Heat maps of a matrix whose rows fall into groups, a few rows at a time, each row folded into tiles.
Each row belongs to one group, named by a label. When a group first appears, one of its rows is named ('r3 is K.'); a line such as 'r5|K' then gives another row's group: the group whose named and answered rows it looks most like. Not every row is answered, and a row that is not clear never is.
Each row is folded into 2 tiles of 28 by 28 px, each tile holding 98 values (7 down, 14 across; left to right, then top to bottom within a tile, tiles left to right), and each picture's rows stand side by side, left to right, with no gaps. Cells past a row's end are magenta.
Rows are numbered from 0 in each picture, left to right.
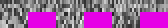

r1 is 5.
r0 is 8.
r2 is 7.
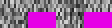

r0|7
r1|8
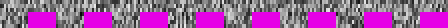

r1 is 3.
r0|7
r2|3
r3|5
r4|3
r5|8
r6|7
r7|3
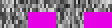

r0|7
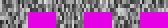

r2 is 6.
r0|5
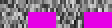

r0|3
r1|7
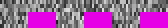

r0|3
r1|5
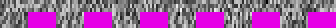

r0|7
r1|6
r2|8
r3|8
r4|5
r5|6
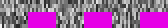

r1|3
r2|5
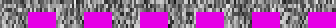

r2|5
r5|8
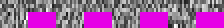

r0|5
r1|6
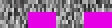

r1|6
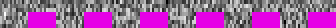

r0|6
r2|3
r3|3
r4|7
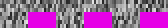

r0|6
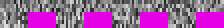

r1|5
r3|8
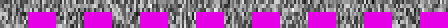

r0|8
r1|7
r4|7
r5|6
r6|7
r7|8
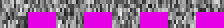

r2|6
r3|5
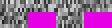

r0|7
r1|6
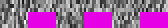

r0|5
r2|6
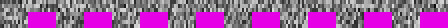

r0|3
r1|7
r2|5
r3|6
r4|7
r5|5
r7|5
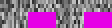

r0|5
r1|3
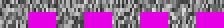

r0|6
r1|7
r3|3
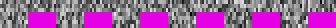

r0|6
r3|3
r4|7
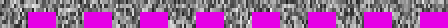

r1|6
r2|8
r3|8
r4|5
